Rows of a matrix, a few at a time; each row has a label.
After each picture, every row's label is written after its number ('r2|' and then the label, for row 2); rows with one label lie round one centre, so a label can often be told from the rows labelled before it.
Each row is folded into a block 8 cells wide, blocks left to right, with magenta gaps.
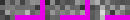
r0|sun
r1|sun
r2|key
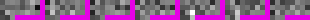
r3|sun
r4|sun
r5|sun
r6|sun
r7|key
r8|key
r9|sun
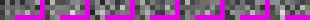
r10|sun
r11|sun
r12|key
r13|key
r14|sun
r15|sun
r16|key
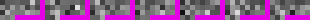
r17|sun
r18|key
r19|key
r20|sun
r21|sun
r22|key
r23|key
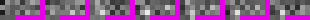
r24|sun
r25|sun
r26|key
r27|key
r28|key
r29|key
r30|key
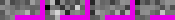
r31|sun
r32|key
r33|sun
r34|sun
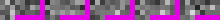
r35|key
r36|sun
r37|sun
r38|sun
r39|key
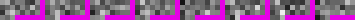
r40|key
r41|key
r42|key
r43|key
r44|sun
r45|key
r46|key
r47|sun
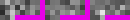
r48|key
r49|sun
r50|key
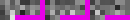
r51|key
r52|sun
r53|sun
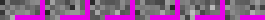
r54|sun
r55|sun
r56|sun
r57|sun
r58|key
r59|sun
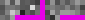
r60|key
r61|sun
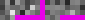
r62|key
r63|sun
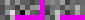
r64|key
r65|key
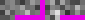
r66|sun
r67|key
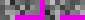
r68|key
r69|key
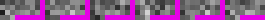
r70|sun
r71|sun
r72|sun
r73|key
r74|sun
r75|sun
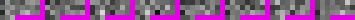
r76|sun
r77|sun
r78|key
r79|key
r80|sun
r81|sun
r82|key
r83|sun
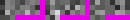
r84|sun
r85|key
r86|sun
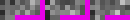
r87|sun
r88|sun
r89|sun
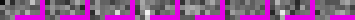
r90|sun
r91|sun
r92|sun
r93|key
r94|sun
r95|sun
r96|key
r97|sun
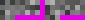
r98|sun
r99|key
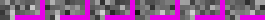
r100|key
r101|key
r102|key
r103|sun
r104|key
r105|sun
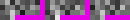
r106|key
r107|key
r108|key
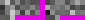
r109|key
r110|sun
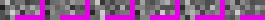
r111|key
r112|sun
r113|key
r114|sun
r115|key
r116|key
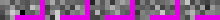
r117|key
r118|key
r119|sun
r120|sun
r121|key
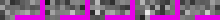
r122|sun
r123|sun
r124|sun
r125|key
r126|sun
